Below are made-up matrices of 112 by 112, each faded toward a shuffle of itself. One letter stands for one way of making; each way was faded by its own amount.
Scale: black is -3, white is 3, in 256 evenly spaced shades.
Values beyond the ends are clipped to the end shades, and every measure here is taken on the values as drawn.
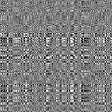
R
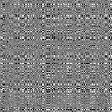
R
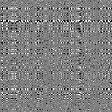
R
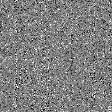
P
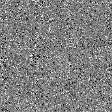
P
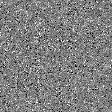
P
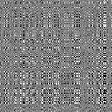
R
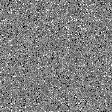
P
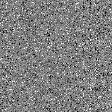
P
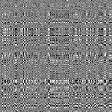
R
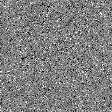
P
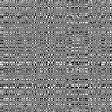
R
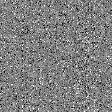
P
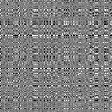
R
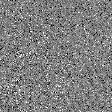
P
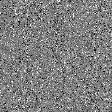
P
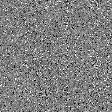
P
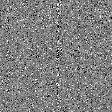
P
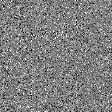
P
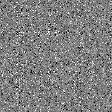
P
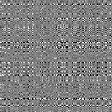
R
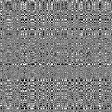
R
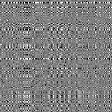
R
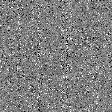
P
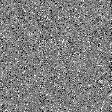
P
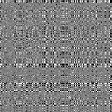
R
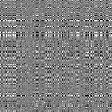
R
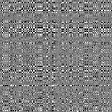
R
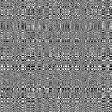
R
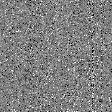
P
